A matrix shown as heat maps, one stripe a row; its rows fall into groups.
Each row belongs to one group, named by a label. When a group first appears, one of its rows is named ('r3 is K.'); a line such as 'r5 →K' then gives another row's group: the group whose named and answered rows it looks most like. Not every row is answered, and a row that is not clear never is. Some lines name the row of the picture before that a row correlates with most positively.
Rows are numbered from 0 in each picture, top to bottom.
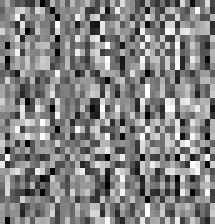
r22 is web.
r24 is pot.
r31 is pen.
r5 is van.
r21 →pen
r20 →pot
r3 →pot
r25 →web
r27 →web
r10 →pot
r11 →web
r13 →van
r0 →web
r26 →web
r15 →pot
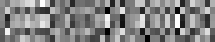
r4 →web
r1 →web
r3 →pen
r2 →pen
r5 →pot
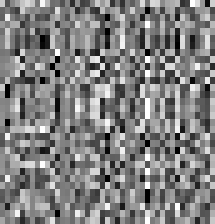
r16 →van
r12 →pen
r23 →pen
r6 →web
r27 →pot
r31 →van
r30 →van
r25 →web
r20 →pot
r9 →pot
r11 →web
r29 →pen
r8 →van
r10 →van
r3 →van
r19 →web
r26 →van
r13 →pen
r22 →van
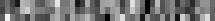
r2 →web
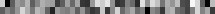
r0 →pen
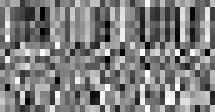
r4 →web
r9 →pot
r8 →web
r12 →pen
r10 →van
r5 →web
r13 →pot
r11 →van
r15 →van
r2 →web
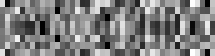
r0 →pen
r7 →pen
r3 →web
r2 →web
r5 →van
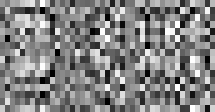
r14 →web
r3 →pen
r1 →web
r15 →pen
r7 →van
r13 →web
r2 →pot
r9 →pen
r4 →pot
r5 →pen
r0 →pen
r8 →pen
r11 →web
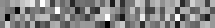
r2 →pen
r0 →pen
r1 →pot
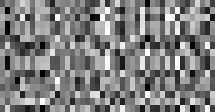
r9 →pen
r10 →web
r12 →pot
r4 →pen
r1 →pen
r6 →web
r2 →pot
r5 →pot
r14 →pen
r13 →van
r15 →web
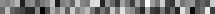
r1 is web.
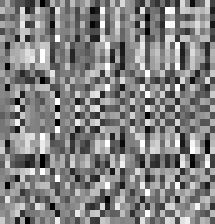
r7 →pen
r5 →pot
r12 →pen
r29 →pot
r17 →van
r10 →van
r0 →web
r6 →pen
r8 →pen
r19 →pen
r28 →web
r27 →van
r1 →pot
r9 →pen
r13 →van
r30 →van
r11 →web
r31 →pot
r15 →van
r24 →pen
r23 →web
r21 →pen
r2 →pot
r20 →pen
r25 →pot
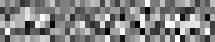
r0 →van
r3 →pot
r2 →pen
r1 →pot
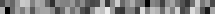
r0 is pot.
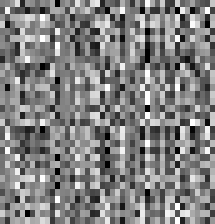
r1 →web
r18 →web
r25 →pen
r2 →pen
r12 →pen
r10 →van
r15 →pot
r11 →van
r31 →pen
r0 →van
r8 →pot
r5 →pen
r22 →van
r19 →web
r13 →van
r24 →van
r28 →pot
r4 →pot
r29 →pen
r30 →pot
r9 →web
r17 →pen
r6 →pot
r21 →web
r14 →van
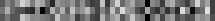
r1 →web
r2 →pot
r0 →pot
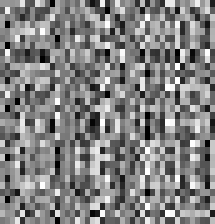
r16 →pot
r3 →pen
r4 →pen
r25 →pen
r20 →pen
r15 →pen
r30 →pot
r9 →pen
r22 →pen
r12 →pot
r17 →pot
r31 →van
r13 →web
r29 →van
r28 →pen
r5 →van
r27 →pot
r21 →van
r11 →pen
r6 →pen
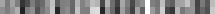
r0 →van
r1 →van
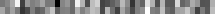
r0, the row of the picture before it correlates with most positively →1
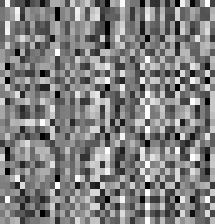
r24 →pen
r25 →van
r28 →web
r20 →pot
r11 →pen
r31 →van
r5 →pot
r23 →van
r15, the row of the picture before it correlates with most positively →1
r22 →pen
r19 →web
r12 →web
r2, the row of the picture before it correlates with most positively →0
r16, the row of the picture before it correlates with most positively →1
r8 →van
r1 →van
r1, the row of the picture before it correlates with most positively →0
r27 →van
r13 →van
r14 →pen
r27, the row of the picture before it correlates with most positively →1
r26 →pot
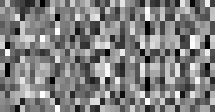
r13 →pen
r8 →pot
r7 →web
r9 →pen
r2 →van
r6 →pen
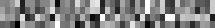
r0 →van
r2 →pot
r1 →van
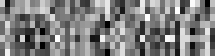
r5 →pot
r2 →van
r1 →pen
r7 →web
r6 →web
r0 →pen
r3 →web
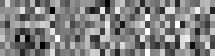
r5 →pot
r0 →web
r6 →web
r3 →pen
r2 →van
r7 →van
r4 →van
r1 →pot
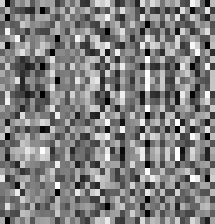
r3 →pot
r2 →pen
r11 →van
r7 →pot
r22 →pen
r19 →pen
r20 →pot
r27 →van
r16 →pot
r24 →van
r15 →van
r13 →web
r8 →van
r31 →pen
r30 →pot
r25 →pen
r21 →pen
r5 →van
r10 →van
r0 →pen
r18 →web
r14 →web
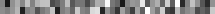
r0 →pen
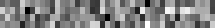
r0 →pot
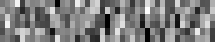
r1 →van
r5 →pot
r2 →web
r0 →van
